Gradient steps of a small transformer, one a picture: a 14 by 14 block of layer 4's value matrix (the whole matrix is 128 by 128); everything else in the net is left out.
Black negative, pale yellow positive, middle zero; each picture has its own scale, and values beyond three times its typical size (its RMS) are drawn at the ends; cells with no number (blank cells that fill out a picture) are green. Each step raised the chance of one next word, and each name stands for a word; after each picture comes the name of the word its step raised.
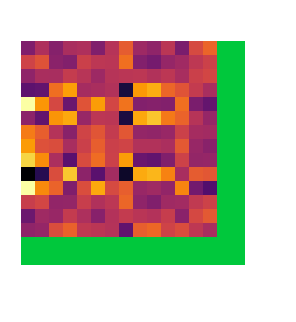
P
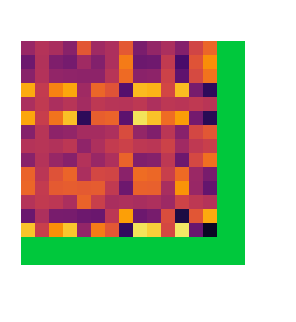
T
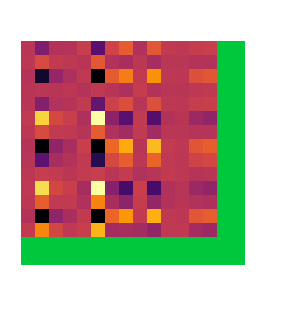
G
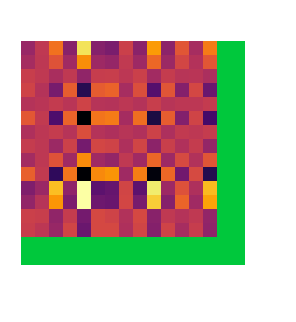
P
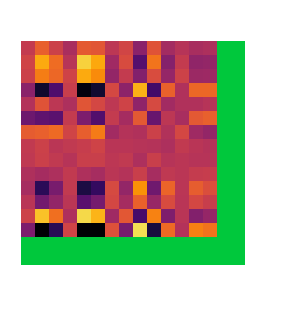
T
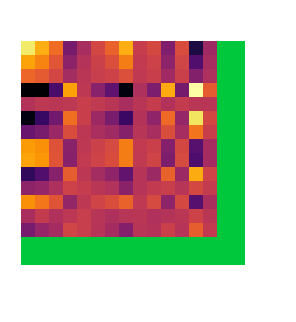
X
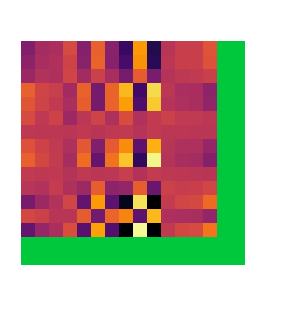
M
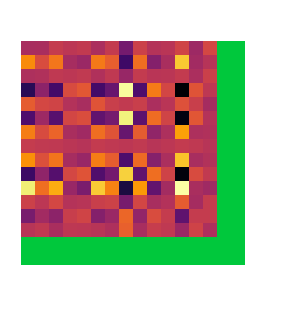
P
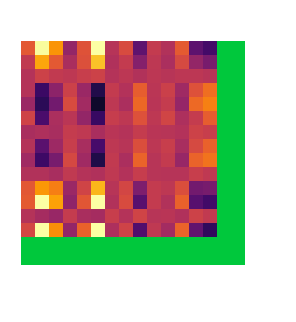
M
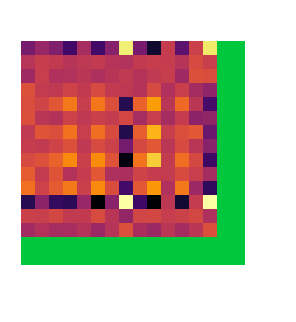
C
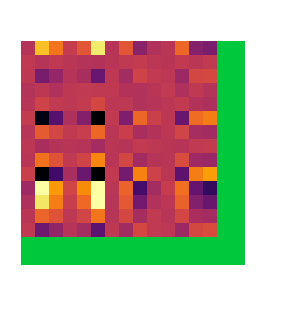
P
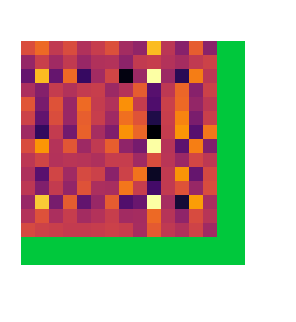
G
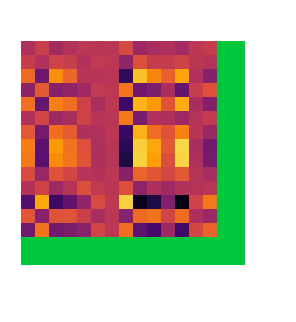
C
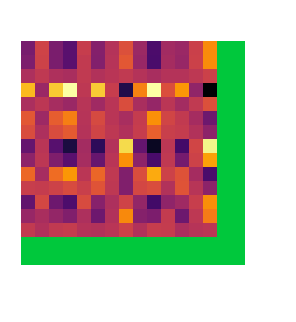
X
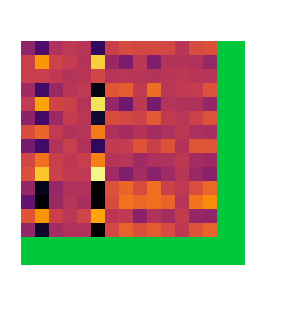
T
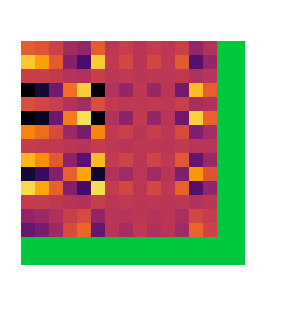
P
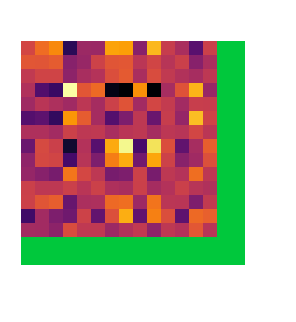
X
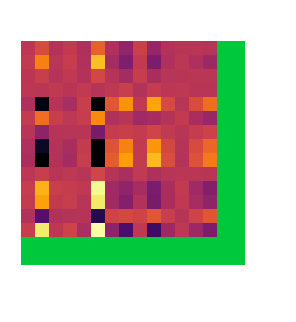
M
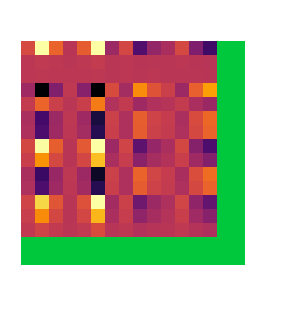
X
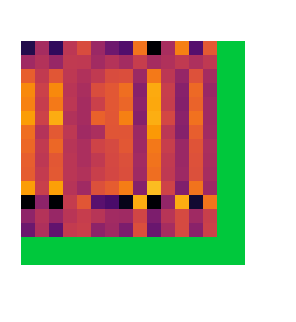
C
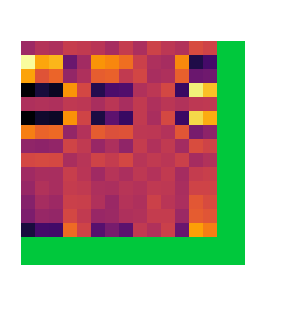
T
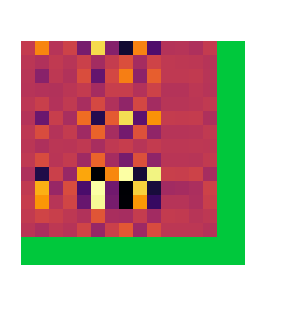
P
